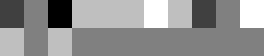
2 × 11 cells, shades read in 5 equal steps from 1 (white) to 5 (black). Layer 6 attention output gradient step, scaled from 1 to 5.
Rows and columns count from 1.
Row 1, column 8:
2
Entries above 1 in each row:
9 11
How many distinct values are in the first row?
5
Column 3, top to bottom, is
5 2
